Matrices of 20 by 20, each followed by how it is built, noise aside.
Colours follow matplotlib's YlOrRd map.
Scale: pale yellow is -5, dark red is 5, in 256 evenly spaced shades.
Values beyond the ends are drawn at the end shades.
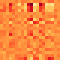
low rank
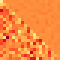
lower triangular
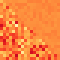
lower triangular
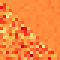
lower triangular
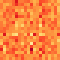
low rank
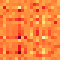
low rank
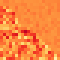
lower triangular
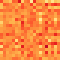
low rank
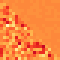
lower triangular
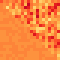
upper triangular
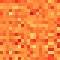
low rank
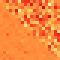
upper triangular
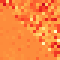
upper triangular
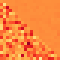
lower triangular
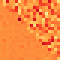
upper triangular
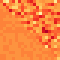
upper triangular
